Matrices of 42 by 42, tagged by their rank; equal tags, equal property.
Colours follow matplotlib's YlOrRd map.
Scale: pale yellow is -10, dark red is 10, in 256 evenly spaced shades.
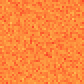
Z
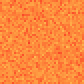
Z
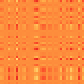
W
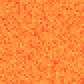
Z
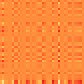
W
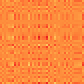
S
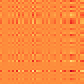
W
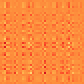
S
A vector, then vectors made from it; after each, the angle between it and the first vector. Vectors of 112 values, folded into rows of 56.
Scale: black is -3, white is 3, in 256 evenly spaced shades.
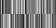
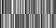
nearly parallel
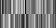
nearly parallel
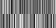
partly opposed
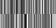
partly opposed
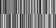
orthogonal
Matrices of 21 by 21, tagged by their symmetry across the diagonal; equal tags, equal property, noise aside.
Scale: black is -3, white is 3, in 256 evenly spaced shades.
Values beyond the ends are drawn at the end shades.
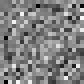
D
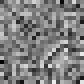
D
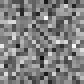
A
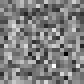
A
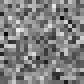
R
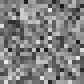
A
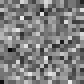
R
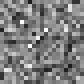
D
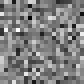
A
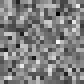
R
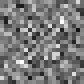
D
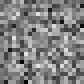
D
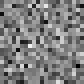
R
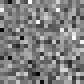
A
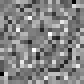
D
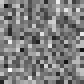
R
